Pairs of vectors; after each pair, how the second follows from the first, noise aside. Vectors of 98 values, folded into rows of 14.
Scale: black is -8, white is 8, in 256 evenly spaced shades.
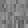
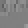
partly zeroed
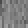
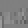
partly zeroed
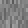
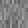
negated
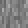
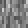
scaled up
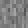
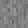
shrunk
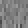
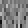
scaled up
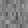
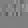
partly zeroed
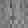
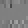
partly zeroed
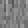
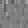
partly zeroed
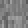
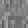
negated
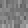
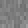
shrunk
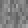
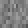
negated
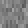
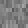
negated
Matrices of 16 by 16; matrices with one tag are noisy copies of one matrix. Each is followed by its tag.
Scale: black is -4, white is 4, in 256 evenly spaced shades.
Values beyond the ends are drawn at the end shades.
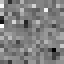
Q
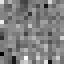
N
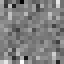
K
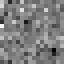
Q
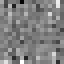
K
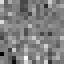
N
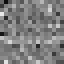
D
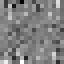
K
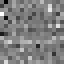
D
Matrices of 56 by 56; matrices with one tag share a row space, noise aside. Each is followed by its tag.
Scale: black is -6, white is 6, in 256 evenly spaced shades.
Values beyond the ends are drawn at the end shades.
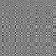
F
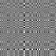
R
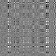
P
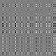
F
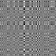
R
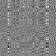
P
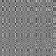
F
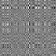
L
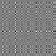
F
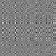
F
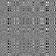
P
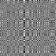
R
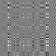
P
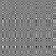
F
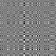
R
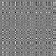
F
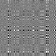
P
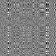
P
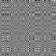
L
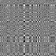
R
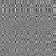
F
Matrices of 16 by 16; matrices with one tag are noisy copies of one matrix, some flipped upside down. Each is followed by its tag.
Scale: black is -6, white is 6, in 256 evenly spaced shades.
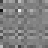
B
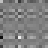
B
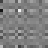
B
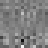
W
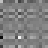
B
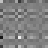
B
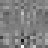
W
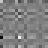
B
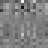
W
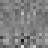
W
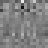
W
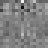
W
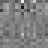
W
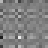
B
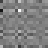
B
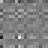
B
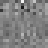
W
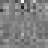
W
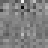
W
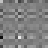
B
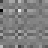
B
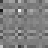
B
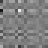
B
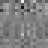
W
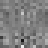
W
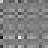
B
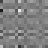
B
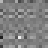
B
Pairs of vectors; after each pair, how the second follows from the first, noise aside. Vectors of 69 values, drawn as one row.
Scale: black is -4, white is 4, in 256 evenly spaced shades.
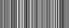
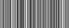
negated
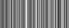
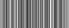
shuffled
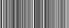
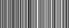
shuffled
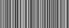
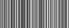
negated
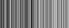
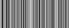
shuffled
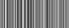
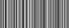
negated
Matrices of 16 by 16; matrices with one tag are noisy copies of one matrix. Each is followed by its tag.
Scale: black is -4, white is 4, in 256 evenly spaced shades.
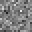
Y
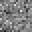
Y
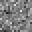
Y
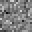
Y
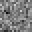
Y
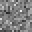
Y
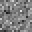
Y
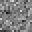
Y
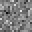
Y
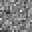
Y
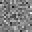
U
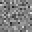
U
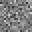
U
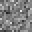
Y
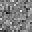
Y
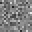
U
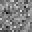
Y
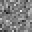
Y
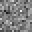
Y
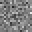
U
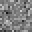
Y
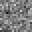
Y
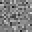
U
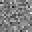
U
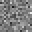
U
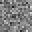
U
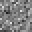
Y
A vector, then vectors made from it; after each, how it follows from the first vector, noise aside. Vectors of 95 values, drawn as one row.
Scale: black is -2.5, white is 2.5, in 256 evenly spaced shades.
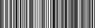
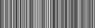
shrunk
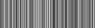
shrunk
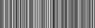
shrunk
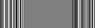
partly zeroed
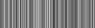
shrunk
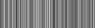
shrunk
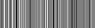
partly zeroed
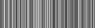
shrunk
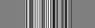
partly zeroed
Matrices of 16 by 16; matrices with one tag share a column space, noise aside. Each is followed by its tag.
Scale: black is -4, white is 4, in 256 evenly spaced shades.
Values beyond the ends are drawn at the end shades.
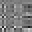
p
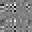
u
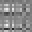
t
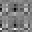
t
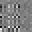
p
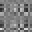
t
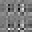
t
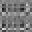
t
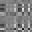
t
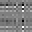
u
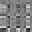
p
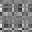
t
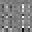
p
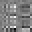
p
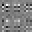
u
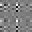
u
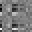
t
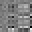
p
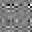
u
